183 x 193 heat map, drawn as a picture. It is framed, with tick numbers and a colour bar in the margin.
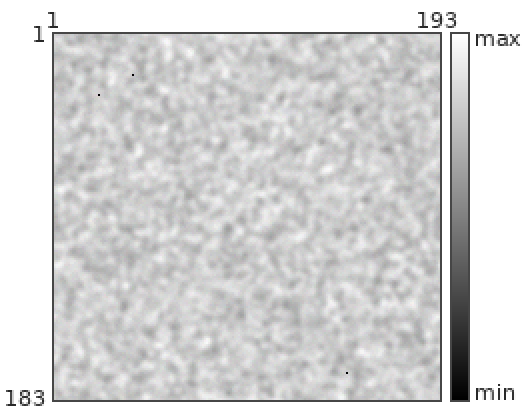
Average level on the scale: 80%. Grain: blotchy. Lone odd cells: 3, each lower than its neighbours. Odd rows or columns: none. Seam: none.
